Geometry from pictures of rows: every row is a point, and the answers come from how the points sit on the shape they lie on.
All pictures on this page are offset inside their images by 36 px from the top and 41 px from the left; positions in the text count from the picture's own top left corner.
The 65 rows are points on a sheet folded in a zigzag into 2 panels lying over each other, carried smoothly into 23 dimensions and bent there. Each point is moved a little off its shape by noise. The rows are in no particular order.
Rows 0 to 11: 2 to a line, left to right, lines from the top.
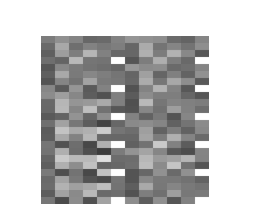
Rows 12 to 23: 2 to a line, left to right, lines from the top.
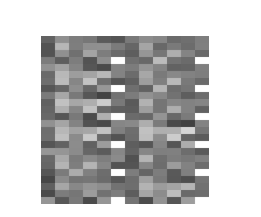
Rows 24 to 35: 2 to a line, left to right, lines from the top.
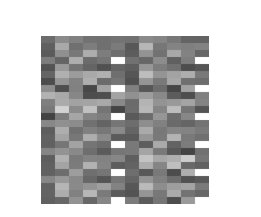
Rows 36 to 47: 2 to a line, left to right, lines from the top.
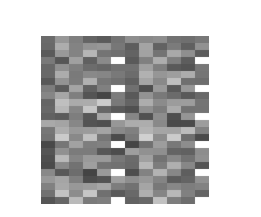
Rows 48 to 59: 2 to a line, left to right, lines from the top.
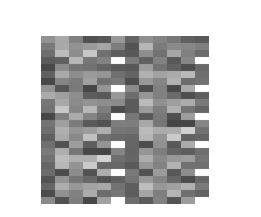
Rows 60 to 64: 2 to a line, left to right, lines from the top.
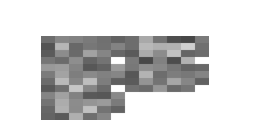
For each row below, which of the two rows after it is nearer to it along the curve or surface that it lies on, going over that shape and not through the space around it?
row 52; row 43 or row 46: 43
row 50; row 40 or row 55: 55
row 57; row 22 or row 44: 22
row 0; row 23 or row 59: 23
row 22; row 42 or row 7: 7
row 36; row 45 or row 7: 7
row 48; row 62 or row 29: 62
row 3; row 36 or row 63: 63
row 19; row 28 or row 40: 40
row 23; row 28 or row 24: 24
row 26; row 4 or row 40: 40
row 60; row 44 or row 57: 44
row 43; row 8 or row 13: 8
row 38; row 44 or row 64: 64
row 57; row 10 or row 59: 10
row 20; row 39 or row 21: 21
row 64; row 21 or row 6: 6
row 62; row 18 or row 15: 15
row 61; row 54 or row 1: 54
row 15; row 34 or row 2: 2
